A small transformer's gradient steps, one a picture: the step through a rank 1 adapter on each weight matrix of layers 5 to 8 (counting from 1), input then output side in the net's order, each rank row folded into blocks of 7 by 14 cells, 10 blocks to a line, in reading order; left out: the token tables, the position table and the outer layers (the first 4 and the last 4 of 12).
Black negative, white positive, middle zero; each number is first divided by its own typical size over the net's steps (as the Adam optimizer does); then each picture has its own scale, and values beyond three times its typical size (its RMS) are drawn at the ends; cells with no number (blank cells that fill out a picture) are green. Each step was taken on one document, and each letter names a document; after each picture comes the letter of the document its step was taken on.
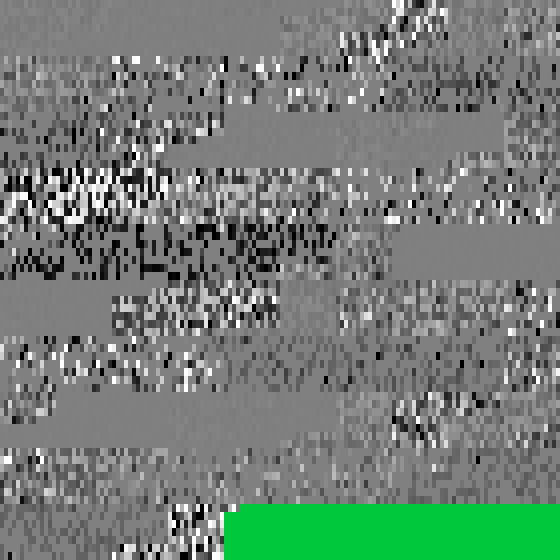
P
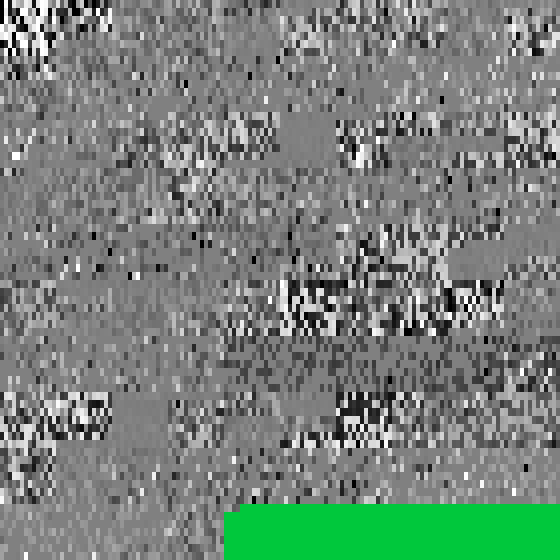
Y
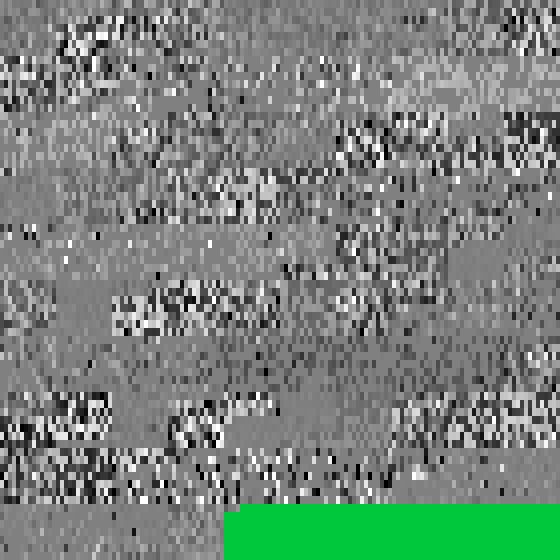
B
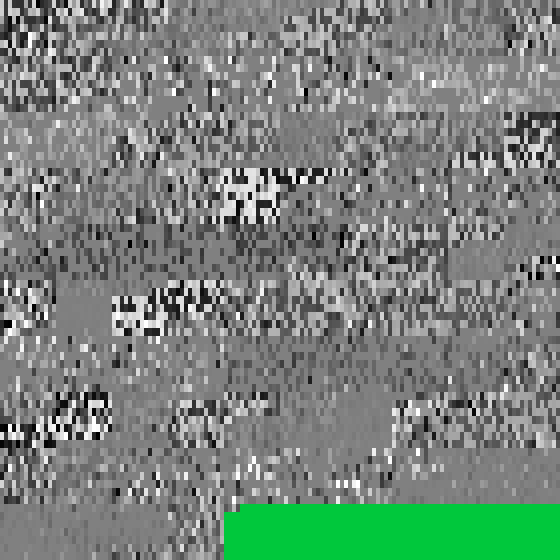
B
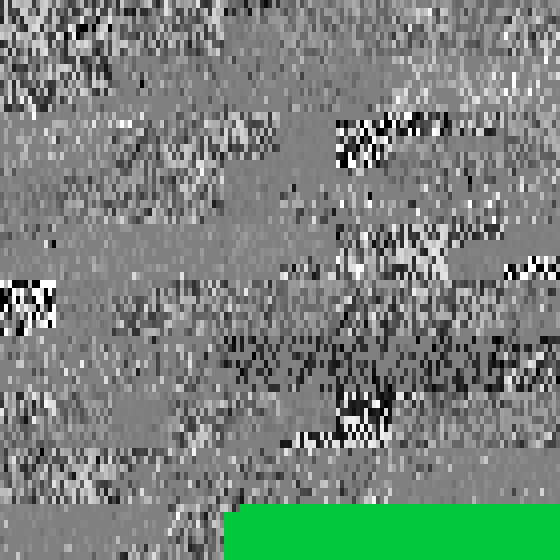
Y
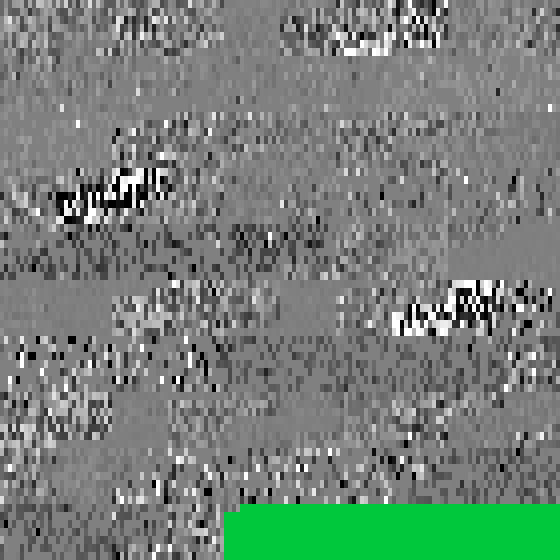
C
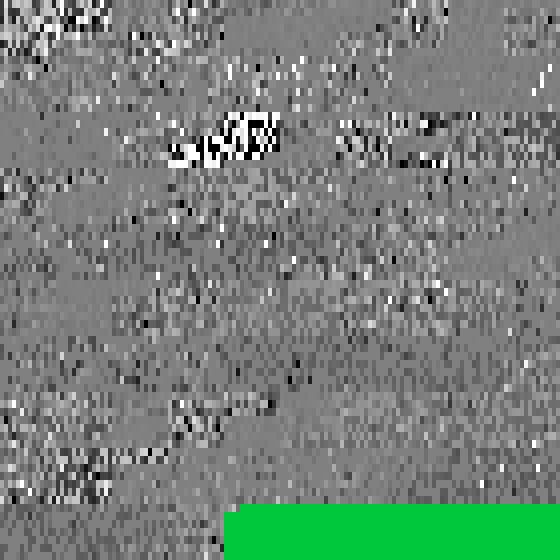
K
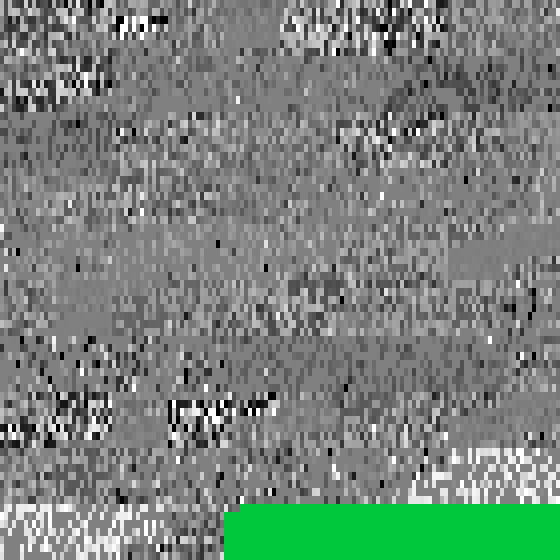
C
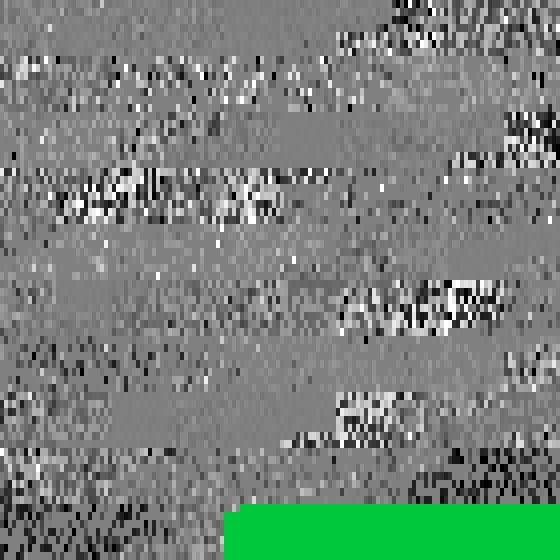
K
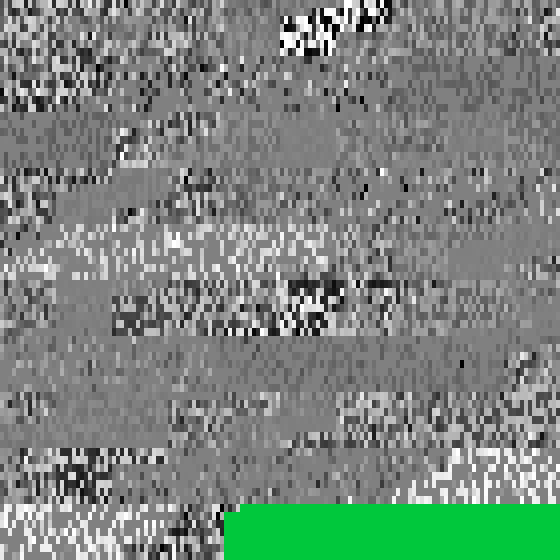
C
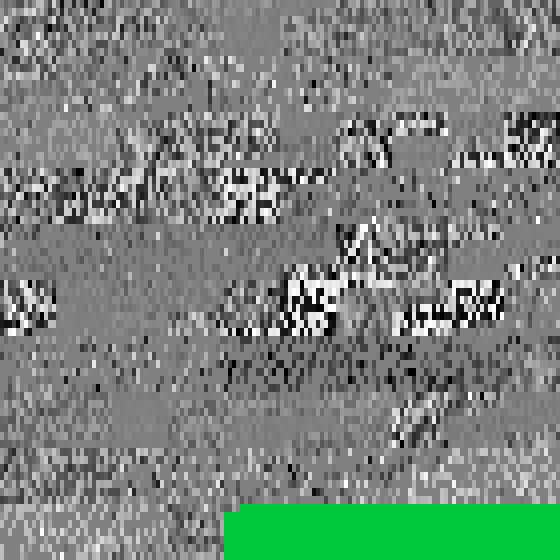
B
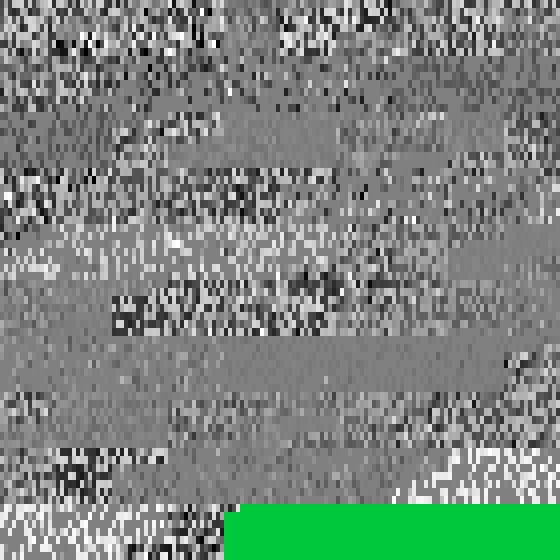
P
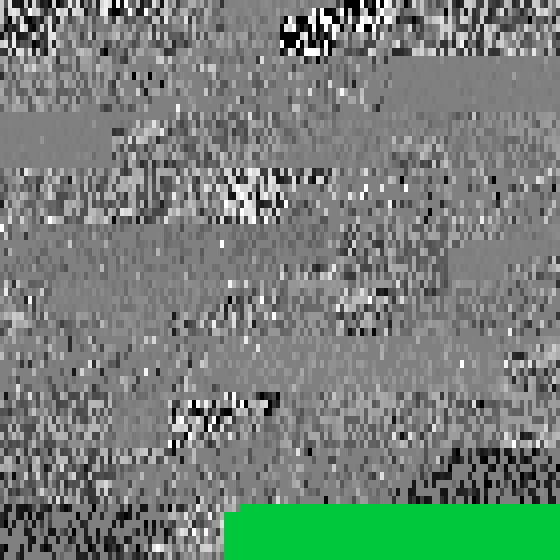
K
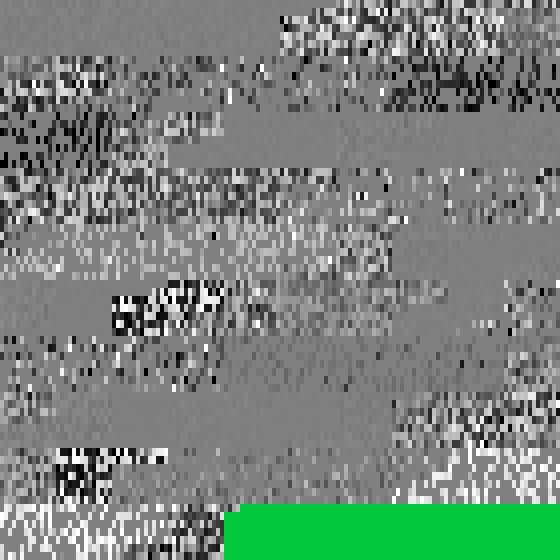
P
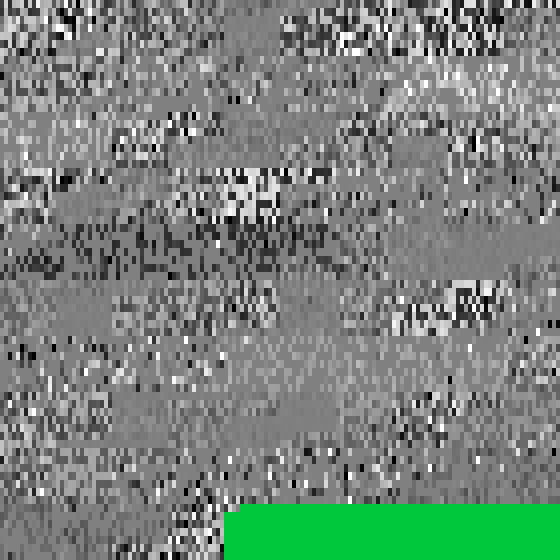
C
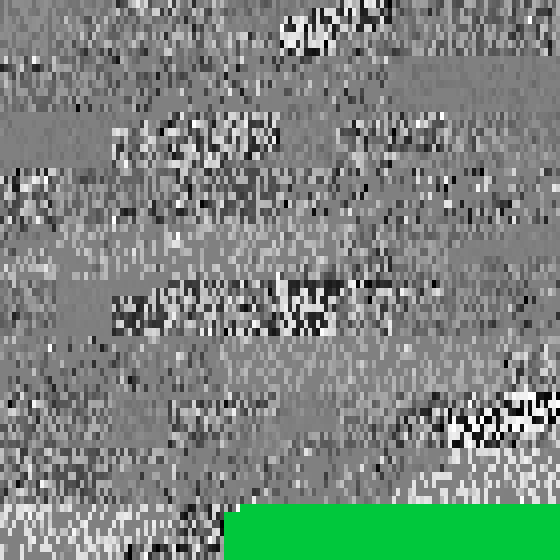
P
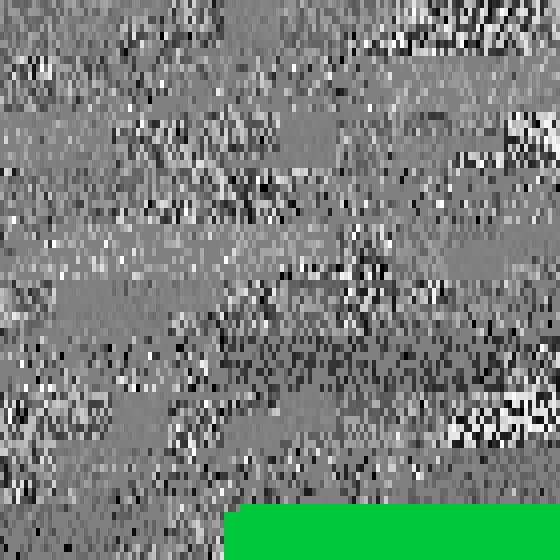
Y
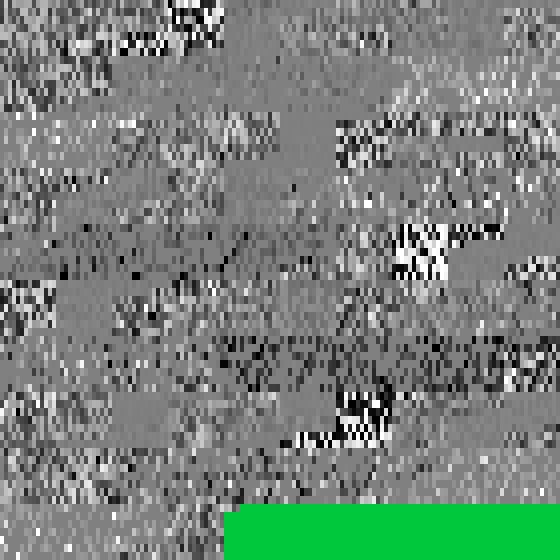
Y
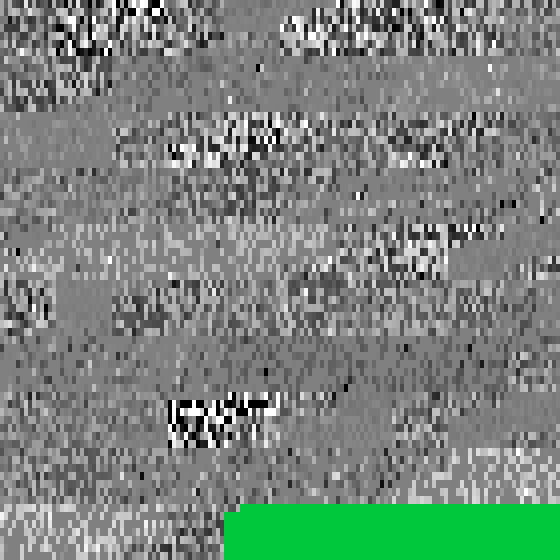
C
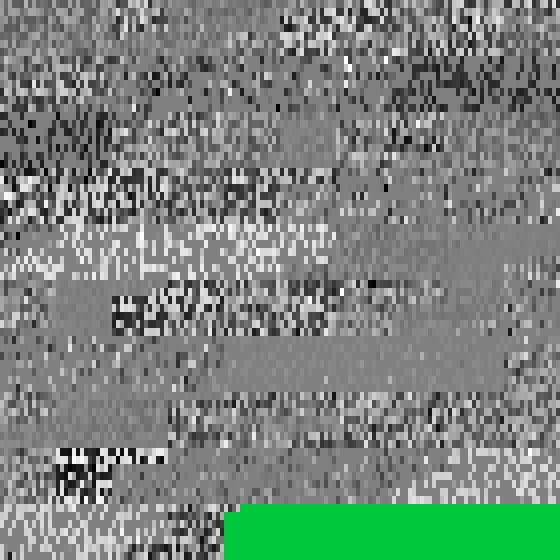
P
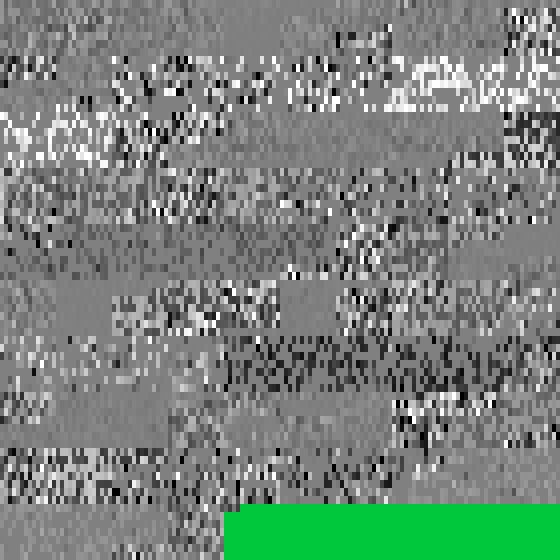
B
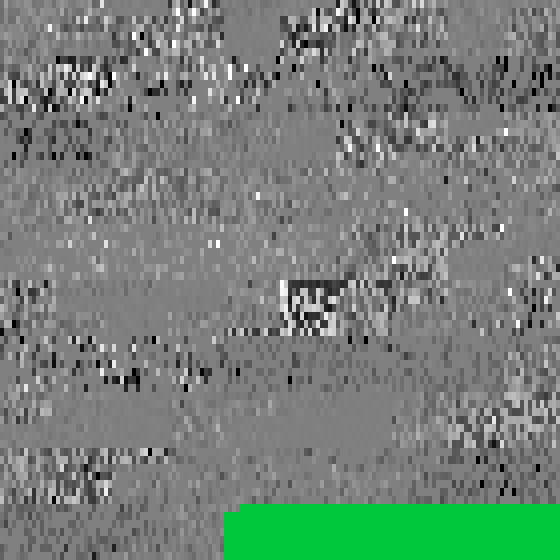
K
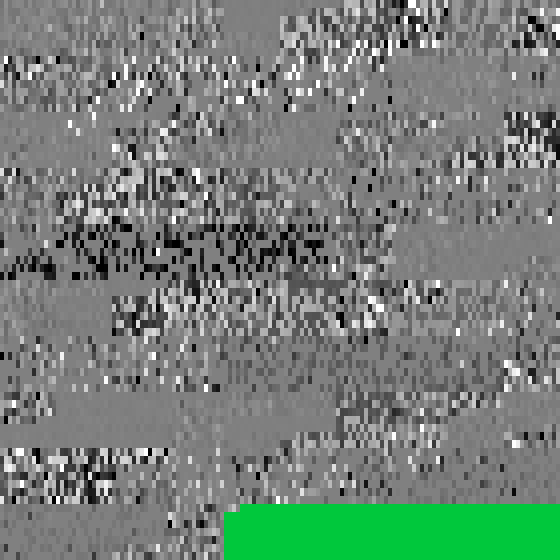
K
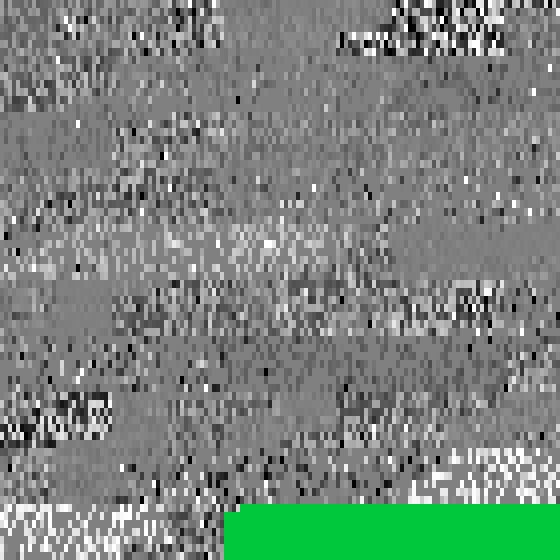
C
